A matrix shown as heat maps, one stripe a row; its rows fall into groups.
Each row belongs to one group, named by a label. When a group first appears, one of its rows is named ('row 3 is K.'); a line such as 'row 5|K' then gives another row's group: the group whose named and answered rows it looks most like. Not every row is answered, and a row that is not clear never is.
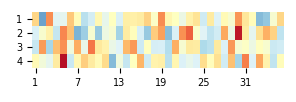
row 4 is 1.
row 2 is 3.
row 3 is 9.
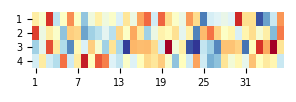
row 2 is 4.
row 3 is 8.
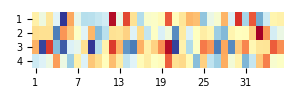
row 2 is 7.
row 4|8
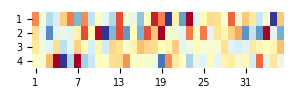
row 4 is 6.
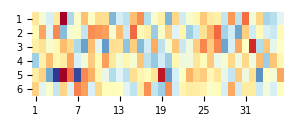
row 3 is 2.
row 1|1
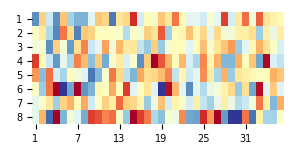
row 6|6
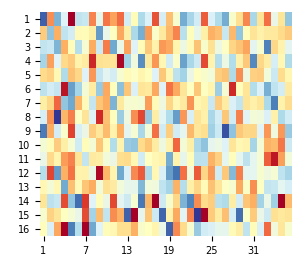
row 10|8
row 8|9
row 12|9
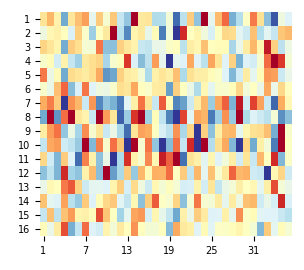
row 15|9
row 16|6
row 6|6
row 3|7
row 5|7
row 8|9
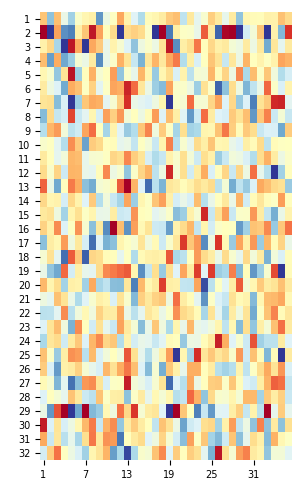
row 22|8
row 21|8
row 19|8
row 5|1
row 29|6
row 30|4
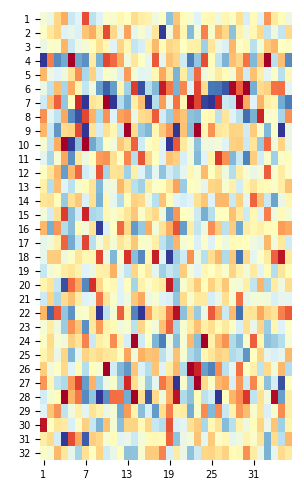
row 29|3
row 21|9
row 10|6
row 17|6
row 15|6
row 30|4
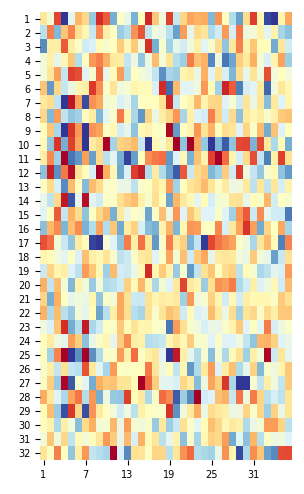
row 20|4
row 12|9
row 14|6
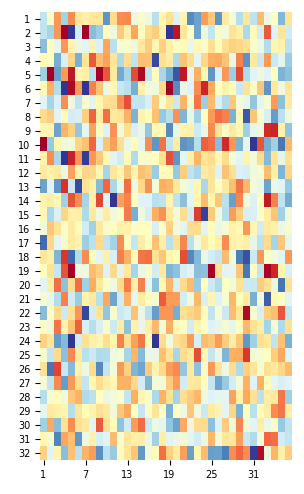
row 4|1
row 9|1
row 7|8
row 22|3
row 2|6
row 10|4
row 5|9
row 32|3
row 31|1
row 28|3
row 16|3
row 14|7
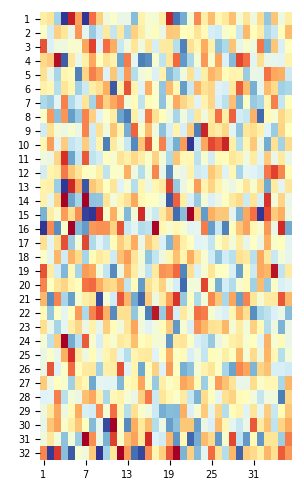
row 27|4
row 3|4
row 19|7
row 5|1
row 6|7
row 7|8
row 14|6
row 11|6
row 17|6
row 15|3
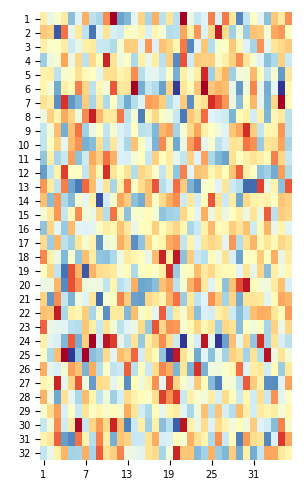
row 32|8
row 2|2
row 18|7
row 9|3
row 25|6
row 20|3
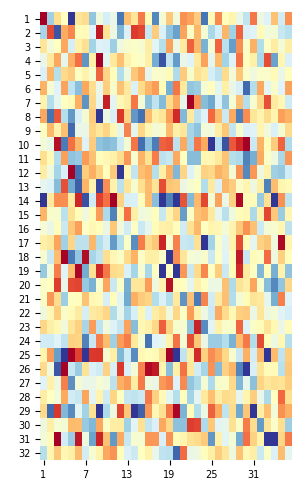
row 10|3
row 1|4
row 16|3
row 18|6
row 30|3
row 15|7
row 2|9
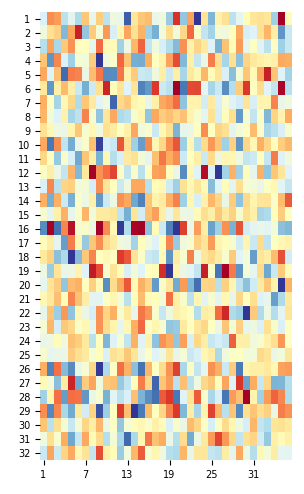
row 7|7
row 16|9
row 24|3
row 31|2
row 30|4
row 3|9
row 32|9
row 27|1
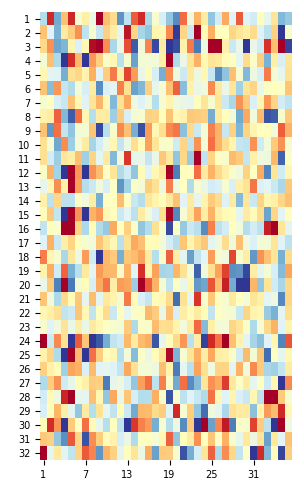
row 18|4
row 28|1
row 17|9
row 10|2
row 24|4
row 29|8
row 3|1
